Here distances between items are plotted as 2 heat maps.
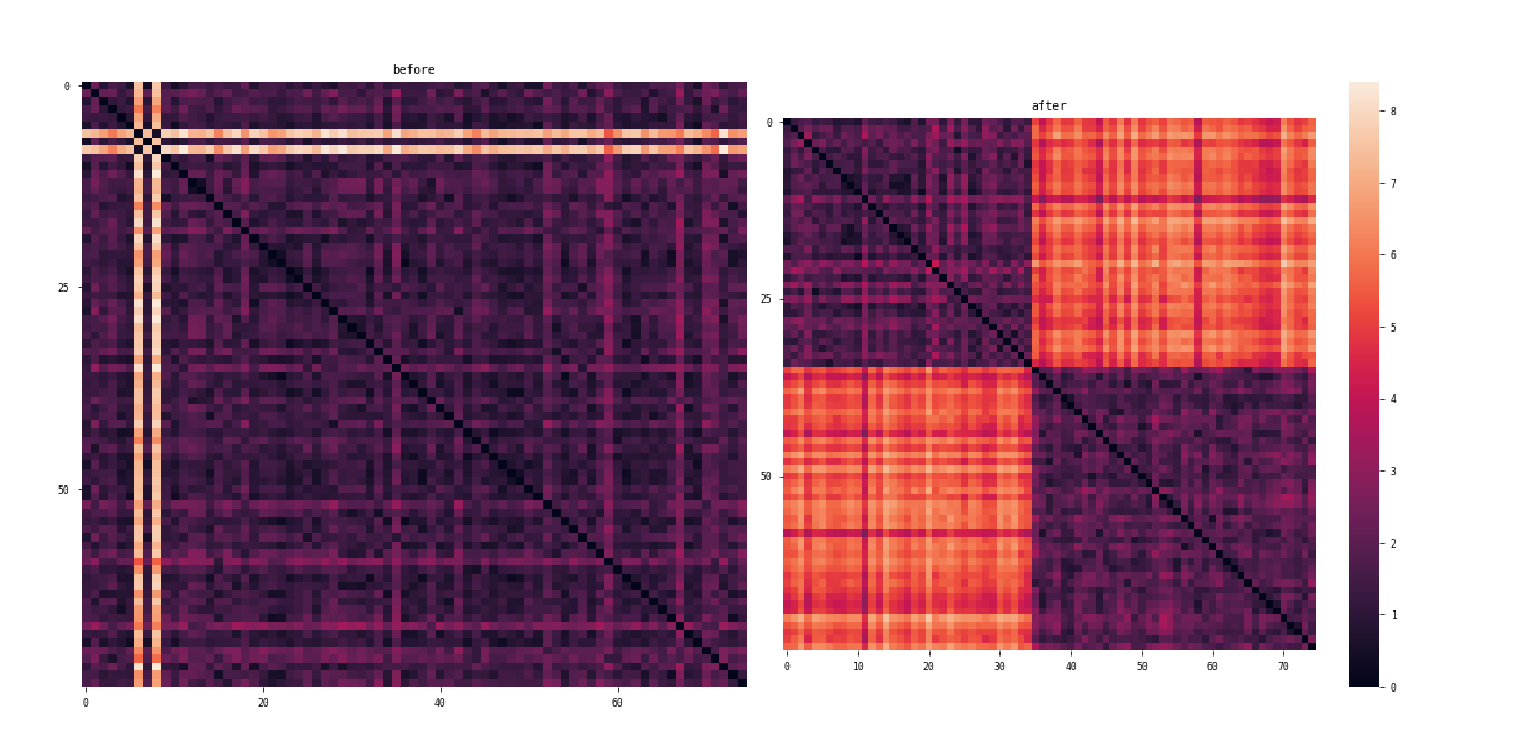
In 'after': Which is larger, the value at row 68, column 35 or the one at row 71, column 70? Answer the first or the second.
the first
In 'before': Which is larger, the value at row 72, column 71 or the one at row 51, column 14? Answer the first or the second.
the first
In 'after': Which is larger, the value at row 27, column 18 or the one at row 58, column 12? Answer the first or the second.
the second
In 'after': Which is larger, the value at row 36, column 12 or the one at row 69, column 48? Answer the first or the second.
the first
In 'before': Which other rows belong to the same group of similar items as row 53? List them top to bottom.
0, 1, 2, 3, 4, 5, 7, 9, 10, 11, 12, 13, 14, 15, 16, 17, 18, 19, 20, 21, 22, 23, 24, 25, 26, 27, 28, 29, 30, 31, 32, 33, 34, 35, 36, 37, 38, 39, 40, 41, 42, 43, 44, 45, 46, 47, 48, 49, 50, 51, 52, 54, 55, 56, 57, 58, 59, 60, 61, 62, 63, 64, 65, 66, 67, 68, 69, 70, 71, 72, 73, 74
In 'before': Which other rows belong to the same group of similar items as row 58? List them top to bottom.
0, 1, 2, 3, 4, 5, 7, 9, 10, 11, 12, 13, 14, 15, 16, 17, 18, 19, 20, 21, 22, 23, 24, 25, 26, 27, 28, 29, 30, 31, 32, 33, 34, 35, 36, 37, 38, 39, 40, 41, 42, 43, 44, 45, 46, 47, 48, 49, 50, 51, 52, 53, 54, 55, 56, 57, 59, 60, 61, 62, 63, 64, 65, 66, 67, 68, 69, 70, 71, 72, 73, 74
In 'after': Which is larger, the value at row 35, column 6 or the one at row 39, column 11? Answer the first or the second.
the first
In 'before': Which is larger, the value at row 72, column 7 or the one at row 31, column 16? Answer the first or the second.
the second
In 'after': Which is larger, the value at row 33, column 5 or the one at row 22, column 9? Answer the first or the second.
the first
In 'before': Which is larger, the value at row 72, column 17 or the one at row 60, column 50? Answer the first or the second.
the second
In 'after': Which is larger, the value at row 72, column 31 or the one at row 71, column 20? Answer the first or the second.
the second
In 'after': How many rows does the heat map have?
75
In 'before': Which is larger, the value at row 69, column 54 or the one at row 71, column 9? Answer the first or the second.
the second
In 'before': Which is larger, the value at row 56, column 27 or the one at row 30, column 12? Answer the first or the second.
the second
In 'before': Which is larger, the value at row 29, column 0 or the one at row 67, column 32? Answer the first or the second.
the second
